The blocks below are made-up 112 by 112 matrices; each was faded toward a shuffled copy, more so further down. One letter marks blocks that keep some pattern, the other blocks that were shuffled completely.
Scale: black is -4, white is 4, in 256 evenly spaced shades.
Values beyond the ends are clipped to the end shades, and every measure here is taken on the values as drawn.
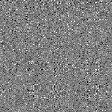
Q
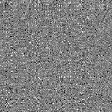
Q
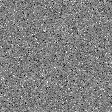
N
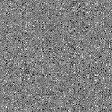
Q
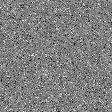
N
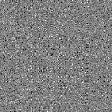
Q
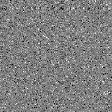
Q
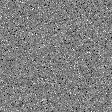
N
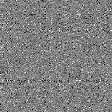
Q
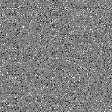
Q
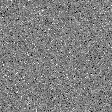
N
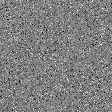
N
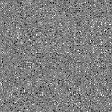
Q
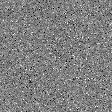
N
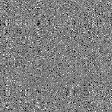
Q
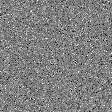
N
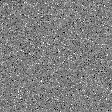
N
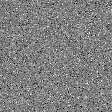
N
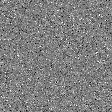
N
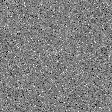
N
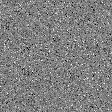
N
